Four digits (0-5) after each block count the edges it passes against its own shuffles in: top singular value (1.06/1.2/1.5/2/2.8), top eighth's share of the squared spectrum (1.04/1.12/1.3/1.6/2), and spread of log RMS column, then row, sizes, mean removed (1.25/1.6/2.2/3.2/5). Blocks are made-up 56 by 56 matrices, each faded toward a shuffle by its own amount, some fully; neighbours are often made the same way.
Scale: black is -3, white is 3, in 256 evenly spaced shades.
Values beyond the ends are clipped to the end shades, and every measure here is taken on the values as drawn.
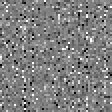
1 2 2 0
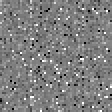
1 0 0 0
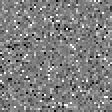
0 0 0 0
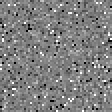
0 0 0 0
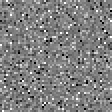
0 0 0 0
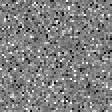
0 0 0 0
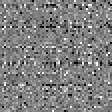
4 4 2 2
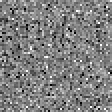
2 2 0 0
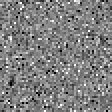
1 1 0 0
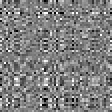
5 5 3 3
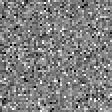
2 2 0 0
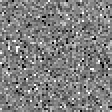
1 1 0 0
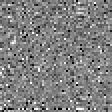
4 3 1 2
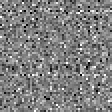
3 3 1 1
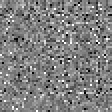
3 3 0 1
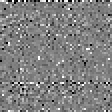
4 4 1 3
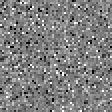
1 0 0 0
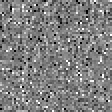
3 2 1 1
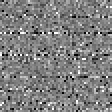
2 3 0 3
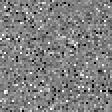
1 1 0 1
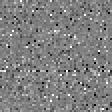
2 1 0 1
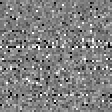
2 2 0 2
